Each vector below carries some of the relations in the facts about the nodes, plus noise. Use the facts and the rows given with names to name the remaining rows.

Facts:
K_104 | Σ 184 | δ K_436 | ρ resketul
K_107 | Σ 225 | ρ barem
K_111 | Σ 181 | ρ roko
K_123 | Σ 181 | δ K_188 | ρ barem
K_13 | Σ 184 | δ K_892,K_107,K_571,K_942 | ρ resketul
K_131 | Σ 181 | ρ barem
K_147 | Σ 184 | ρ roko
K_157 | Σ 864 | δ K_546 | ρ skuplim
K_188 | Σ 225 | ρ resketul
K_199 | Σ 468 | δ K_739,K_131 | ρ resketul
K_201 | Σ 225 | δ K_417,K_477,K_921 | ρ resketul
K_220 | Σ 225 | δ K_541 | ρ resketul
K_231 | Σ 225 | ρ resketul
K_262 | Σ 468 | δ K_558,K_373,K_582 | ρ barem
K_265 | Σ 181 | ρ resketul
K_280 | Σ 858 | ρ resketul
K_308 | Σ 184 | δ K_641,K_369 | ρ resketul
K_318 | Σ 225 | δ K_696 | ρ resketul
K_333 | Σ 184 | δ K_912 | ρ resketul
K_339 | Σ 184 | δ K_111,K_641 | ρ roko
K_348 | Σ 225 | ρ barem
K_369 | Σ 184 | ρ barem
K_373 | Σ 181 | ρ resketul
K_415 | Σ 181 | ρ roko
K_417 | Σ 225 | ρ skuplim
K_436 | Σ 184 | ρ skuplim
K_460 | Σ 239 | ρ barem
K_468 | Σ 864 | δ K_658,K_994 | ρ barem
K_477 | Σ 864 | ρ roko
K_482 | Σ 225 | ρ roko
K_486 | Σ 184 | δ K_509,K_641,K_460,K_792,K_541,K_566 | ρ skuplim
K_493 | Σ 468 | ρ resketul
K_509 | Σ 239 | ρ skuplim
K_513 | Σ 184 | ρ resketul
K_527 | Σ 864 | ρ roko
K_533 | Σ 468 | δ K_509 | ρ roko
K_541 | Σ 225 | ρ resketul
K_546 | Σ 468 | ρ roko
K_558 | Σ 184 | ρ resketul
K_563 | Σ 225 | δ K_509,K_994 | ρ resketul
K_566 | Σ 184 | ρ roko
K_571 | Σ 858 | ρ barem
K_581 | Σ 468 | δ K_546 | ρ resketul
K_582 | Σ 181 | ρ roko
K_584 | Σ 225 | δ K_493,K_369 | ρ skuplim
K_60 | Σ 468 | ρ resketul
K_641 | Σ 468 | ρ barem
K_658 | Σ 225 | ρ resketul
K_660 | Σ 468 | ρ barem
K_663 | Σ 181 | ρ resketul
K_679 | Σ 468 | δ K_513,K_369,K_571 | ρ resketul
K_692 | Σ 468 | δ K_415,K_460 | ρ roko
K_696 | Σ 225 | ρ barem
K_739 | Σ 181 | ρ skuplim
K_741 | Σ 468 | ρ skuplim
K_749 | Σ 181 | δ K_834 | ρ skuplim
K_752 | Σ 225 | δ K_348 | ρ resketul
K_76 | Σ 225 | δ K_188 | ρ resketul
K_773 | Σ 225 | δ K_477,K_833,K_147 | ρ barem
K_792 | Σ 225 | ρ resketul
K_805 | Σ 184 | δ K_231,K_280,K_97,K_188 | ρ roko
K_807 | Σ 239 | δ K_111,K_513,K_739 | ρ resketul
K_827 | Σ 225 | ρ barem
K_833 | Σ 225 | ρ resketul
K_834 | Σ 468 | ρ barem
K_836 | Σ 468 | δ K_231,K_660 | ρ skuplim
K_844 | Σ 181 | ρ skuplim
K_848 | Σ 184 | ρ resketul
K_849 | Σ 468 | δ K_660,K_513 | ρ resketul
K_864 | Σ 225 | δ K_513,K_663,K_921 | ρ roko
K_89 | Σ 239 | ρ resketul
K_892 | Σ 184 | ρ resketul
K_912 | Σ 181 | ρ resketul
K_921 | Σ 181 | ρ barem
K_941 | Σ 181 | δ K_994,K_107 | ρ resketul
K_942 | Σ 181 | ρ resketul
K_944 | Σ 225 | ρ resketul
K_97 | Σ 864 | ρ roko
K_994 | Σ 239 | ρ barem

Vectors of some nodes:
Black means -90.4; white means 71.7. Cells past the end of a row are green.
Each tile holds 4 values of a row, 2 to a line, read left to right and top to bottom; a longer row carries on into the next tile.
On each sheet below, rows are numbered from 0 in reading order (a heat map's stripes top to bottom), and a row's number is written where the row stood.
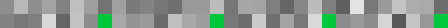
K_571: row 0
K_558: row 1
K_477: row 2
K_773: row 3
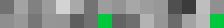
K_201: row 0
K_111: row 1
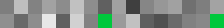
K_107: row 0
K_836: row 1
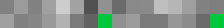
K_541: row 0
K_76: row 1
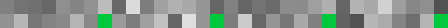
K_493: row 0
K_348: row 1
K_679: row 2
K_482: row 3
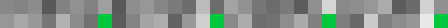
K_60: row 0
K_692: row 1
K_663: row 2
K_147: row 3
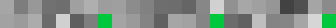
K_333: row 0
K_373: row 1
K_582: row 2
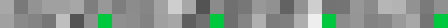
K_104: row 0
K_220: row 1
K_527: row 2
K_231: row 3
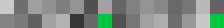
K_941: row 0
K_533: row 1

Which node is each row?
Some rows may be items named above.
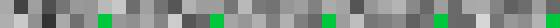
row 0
K_157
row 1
K_892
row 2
K_833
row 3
K_584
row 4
K_546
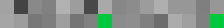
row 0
K_509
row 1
K_280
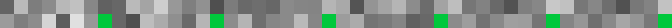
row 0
K_460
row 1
K_482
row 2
K_493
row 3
K_584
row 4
K_942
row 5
K_942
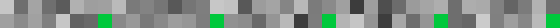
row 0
K_892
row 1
K_942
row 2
K_13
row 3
K_157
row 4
K_546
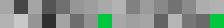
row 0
K_157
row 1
K_513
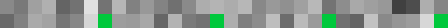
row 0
K_339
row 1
K_513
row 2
K_369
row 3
K_582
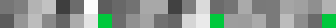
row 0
K_805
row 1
K_97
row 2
K_833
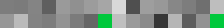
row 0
K_199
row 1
K_436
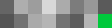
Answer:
K_864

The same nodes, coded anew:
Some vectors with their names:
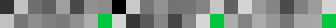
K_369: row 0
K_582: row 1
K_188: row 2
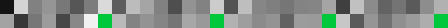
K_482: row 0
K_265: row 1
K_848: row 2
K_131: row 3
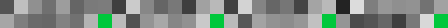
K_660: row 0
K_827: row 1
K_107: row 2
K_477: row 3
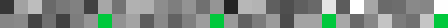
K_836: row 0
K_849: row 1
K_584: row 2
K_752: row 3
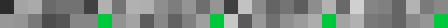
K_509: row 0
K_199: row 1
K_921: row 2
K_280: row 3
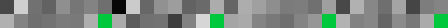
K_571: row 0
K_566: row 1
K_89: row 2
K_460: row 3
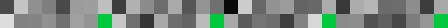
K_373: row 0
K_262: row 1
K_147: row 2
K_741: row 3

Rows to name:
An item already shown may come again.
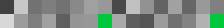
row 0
K_558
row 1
K_468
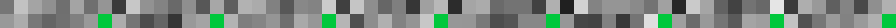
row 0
K_493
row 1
K_157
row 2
K_941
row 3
K_773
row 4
K_509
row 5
K_527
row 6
K_417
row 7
K_123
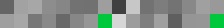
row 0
K_807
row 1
K_558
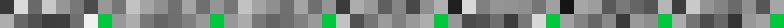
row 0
K_546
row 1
K_493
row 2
K_493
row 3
K_123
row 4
K_97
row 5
K_486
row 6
K_157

